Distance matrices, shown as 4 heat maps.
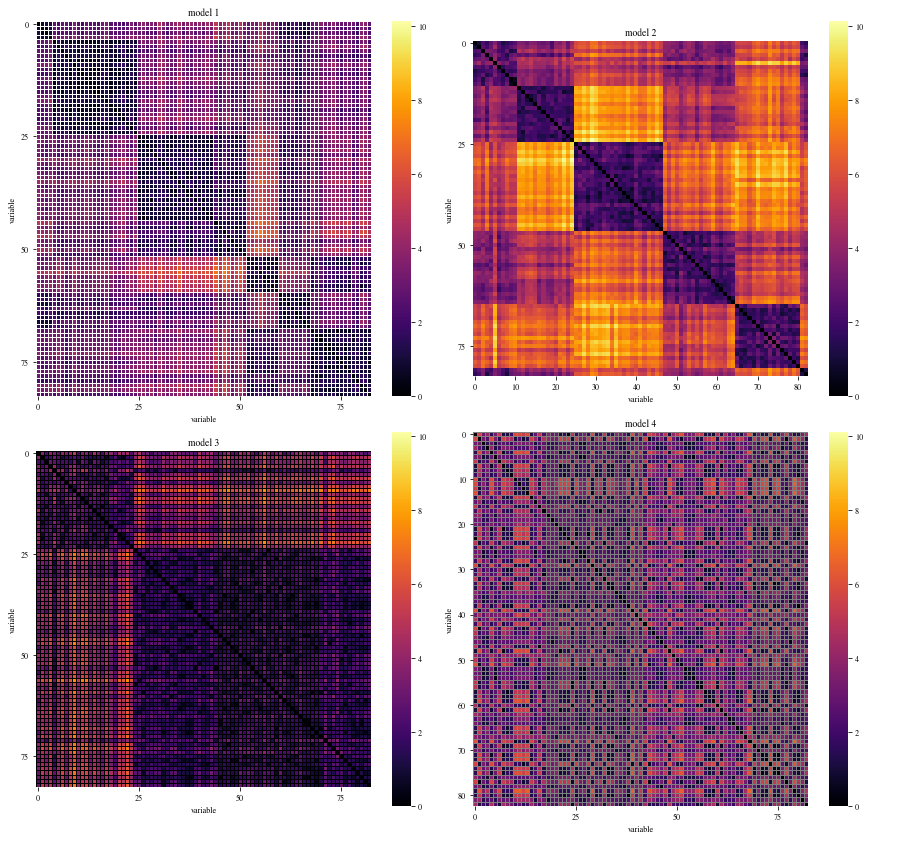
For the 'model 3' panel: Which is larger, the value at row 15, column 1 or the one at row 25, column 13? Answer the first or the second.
the second
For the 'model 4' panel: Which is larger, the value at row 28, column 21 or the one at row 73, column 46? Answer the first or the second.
the second
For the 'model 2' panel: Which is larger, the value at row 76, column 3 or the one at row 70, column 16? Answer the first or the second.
the second
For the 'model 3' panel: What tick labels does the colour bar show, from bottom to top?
0, 2, 4, 6, 8, 10
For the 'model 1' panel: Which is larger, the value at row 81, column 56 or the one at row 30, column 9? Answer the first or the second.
the second
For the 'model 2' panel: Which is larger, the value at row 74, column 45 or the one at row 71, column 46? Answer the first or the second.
the first
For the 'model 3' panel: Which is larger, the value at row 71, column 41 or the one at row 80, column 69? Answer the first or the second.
the first
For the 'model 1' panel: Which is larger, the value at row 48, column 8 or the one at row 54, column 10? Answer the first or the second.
the second
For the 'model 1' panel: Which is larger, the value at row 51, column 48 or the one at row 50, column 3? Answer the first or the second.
the second
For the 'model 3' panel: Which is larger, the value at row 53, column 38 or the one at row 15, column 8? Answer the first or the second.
the second
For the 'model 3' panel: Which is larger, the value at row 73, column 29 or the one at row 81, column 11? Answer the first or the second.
the second
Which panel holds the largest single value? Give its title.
model 2
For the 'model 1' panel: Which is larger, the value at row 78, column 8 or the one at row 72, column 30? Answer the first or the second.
the second
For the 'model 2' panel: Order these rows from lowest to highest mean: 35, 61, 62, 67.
61, 62, 67, 35
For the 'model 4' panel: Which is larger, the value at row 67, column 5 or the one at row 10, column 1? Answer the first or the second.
the first
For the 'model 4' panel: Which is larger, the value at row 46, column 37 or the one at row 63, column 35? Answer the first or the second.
the second
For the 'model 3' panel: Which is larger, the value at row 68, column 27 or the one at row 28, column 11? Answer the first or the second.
the second
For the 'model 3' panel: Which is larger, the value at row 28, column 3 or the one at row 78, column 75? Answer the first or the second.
the first
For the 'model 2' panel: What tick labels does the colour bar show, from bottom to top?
0, 2, 4, 6, 8, 10
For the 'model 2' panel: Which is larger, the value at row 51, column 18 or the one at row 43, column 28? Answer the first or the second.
the first
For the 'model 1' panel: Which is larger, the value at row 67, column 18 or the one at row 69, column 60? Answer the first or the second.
the second
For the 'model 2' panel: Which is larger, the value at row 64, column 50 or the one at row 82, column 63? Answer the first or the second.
the second
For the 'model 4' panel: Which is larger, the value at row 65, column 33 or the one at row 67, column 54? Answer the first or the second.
the second
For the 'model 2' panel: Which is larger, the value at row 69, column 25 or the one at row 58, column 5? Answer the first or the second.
the first
